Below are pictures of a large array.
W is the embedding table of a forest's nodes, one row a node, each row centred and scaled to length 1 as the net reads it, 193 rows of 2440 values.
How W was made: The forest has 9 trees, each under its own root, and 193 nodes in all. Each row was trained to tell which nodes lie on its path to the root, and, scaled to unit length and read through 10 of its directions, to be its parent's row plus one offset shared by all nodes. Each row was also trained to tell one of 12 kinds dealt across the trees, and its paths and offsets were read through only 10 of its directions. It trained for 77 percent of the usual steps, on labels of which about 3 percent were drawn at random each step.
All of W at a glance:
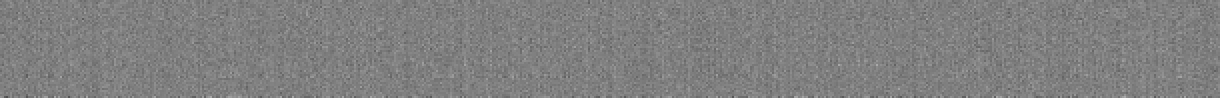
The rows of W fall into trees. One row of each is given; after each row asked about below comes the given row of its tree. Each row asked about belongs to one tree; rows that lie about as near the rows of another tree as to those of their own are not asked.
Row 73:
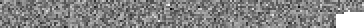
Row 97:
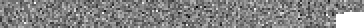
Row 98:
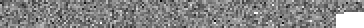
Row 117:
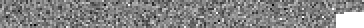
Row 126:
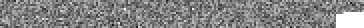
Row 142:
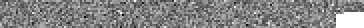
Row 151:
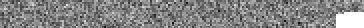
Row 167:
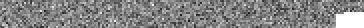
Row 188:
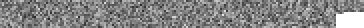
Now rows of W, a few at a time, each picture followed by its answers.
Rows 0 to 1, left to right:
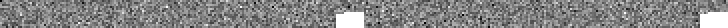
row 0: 98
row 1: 97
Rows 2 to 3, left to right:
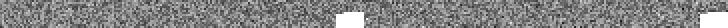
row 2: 117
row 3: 142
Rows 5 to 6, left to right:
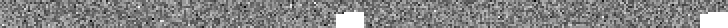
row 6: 151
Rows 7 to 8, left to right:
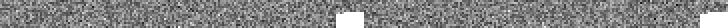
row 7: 126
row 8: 151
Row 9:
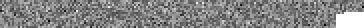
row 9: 167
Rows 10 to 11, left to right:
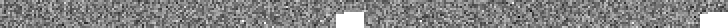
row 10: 188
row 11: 142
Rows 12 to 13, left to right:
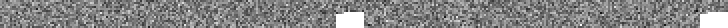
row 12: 126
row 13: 126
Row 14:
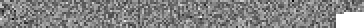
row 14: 73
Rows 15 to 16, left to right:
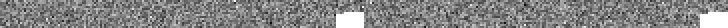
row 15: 126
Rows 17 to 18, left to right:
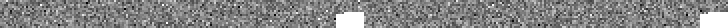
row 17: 73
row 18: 167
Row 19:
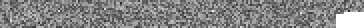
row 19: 117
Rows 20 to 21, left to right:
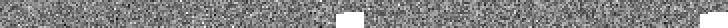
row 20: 126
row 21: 117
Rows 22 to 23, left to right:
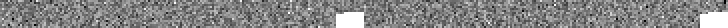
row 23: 98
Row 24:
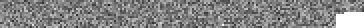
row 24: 167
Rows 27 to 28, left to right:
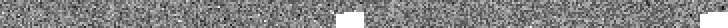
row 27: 117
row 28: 151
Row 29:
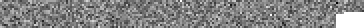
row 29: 126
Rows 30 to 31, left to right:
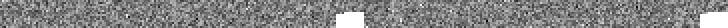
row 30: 167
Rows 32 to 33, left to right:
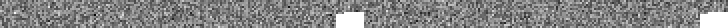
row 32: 151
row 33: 188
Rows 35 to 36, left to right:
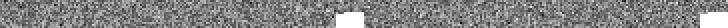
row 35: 167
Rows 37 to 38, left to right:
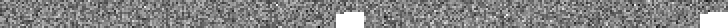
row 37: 117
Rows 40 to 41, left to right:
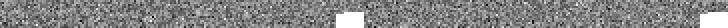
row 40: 97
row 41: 97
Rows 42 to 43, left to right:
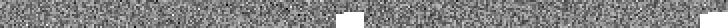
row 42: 73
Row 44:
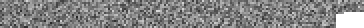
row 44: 126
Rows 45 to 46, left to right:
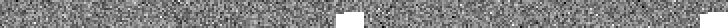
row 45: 117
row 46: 73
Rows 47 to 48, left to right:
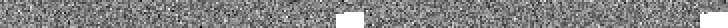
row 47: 98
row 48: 97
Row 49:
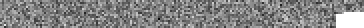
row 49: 126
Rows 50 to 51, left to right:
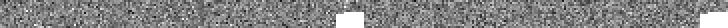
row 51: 117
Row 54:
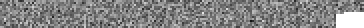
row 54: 126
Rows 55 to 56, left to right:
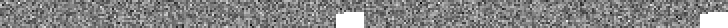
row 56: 117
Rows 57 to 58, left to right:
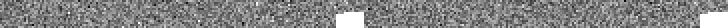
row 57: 151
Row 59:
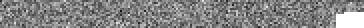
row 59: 167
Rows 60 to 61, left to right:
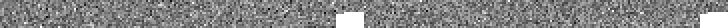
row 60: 97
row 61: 142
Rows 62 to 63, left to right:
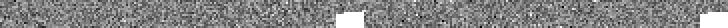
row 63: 126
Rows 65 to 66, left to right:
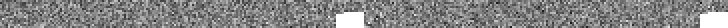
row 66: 126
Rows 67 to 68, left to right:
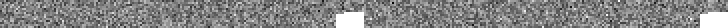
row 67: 151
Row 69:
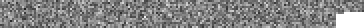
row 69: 188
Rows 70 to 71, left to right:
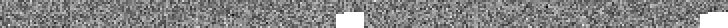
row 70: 142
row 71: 117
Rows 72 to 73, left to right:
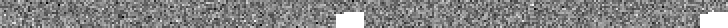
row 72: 188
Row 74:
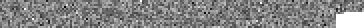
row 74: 167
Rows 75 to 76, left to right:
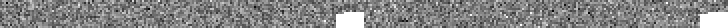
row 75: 126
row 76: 97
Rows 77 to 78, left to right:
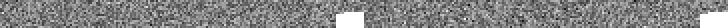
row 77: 142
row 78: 151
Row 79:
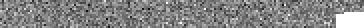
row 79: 98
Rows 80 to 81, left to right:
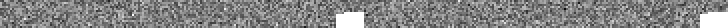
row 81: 151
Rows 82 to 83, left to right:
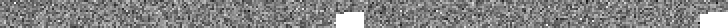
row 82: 117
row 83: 167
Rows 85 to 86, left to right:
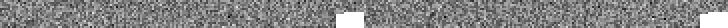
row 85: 97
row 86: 98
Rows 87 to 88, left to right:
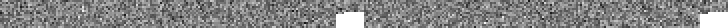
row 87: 151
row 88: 167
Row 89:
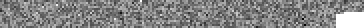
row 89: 167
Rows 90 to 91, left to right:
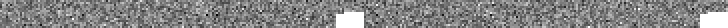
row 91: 97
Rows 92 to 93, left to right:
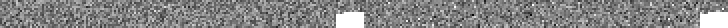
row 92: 126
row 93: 117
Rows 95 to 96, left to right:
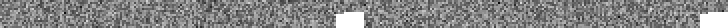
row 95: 151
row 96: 151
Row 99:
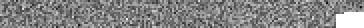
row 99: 73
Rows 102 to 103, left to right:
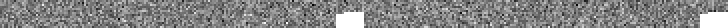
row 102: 73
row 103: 151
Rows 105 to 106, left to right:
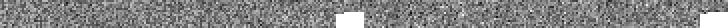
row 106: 188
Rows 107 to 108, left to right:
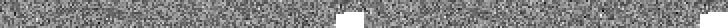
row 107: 167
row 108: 167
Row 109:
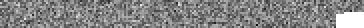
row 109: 151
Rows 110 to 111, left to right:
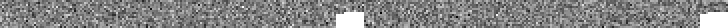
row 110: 167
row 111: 126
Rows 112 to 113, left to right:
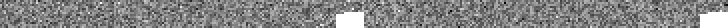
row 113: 126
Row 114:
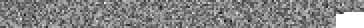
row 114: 167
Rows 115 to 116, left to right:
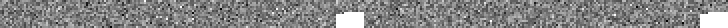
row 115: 73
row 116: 73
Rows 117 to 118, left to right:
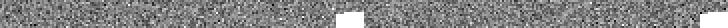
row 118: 151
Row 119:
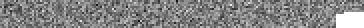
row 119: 188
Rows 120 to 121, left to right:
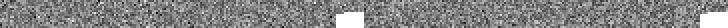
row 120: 73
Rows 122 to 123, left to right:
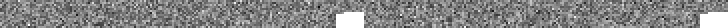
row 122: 73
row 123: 73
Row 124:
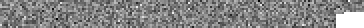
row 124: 98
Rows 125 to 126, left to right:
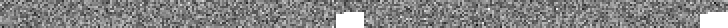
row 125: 188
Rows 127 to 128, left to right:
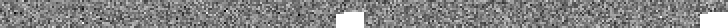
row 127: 117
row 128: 142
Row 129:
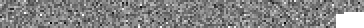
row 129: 73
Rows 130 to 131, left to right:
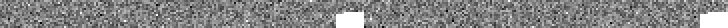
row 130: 142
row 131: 73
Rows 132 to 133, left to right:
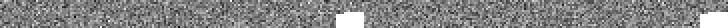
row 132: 73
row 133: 167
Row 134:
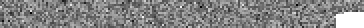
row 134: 142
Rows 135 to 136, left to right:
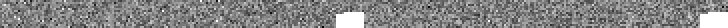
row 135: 117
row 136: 167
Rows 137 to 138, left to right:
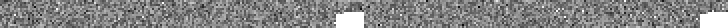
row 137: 151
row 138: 73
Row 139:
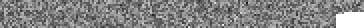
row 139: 142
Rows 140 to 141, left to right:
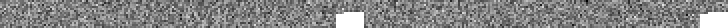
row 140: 142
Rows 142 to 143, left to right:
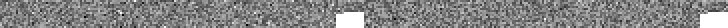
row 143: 97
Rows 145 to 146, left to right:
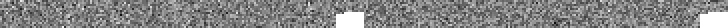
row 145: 167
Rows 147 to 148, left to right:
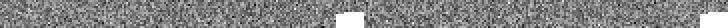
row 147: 151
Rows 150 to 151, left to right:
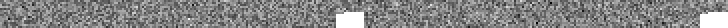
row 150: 98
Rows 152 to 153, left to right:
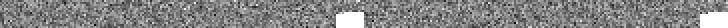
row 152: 142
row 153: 151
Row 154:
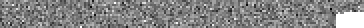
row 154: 97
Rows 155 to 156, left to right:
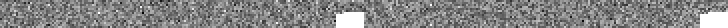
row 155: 151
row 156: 167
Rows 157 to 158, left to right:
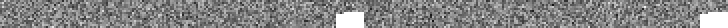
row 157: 117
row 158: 151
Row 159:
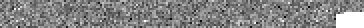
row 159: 73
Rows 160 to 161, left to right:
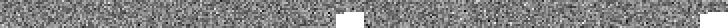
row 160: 167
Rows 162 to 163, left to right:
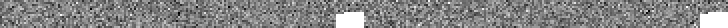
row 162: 97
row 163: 167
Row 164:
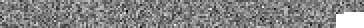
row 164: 126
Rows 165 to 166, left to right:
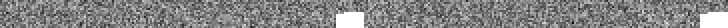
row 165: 142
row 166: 126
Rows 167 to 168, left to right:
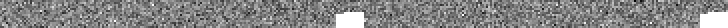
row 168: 188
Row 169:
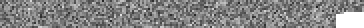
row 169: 142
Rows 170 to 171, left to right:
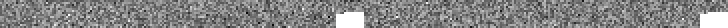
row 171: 151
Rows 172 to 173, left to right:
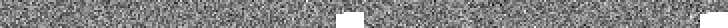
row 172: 126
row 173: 126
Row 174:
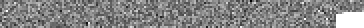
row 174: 97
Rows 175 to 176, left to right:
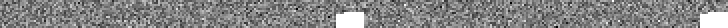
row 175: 73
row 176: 73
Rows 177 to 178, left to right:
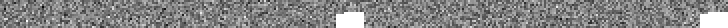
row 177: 73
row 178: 167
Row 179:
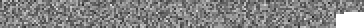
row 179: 117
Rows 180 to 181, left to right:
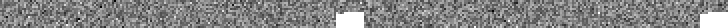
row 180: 188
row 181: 97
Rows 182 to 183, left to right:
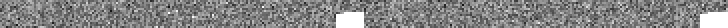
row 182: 126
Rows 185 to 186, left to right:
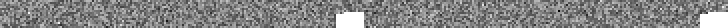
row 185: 126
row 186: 117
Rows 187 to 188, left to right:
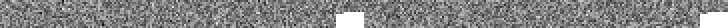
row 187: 126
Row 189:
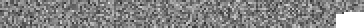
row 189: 117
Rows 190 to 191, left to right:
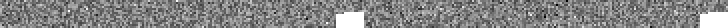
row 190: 98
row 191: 151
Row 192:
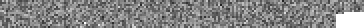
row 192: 151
